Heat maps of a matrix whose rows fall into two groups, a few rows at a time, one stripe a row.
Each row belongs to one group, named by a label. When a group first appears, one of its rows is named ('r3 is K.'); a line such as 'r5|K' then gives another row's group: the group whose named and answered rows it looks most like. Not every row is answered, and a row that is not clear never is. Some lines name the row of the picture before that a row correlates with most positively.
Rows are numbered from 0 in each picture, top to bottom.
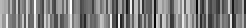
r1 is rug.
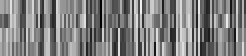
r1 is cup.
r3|rug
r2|rug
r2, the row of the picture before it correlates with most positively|1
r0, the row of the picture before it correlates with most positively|0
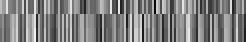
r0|rug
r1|cup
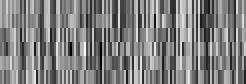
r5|cup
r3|cup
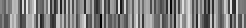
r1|cup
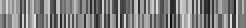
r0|rug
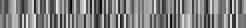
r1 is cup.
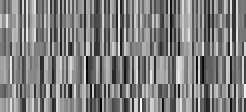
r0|cup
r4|rug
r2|cup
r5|rug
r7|rug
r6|cup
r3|cup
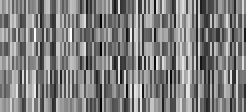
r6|cup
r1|cup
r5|cup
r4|rug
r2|rug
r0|rug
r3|cup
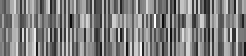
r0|cup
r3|cup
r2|cup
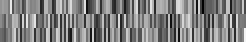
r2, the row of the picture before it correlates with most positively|0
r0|rug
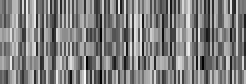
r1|cup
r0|cup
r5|cup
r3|cup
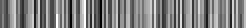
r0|cup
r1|cup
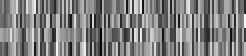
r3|cup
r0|cup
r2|rug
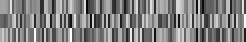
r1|cup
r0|rug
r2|rug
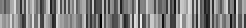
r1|rug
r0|cup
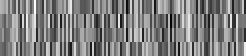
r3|cup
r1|cup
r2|cup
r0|rug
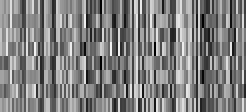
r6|cup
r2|rug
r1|rug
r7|rug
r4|cup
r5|rug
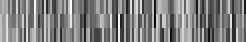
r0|rug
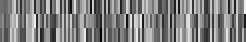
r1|cup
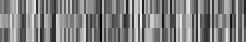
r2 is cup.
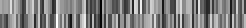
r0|rug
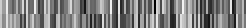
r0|rug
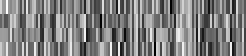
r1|cup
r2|rug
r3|rug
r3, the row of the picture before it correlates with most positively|0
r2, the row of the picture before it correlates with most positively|1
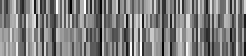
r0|cup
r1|cup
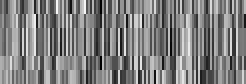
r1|cup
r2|cup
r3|cup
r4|rug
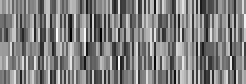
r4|rug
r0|rug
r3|rug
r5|cup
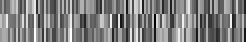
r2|rug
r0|cup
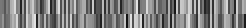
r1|cup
